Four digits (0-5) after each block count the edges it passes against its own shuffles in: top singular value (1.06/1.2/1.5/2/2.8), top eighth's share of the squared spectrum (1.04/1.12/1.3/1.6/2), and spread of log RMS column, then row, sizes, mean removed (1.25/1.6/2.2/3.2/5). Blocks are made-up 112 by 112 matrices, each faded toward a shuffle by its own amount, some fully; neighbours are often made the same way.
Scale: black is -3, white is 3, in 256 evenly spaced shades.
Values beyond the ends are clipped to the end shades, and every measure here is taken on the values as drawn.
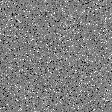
0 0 0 0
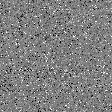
1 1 0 1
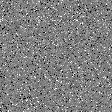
0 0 0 1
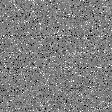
1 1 0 2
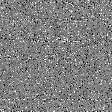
1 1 0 1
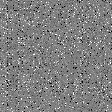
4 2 1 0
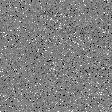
2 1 0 0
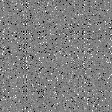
4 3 2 2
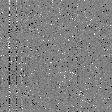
4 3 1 0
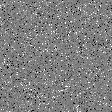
2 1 0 0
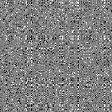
5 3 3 2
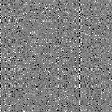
5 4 3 2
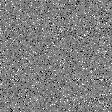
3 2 0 1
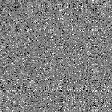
4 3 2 2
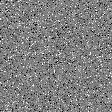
0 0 0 0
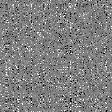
4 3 2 2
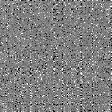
4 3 3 2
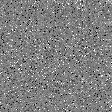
2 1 0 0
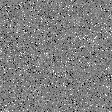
0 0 0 0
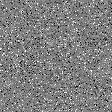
3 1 0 0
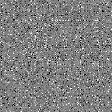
4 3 2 2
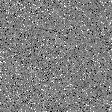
2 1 0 0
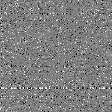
4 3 1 2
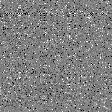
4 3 1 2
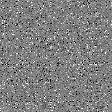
4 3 1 2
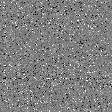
3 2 0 1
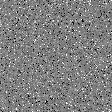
2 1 0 0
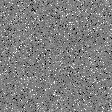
0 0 0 0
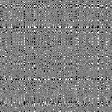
5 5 3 4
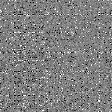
4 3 2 2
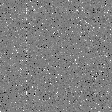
3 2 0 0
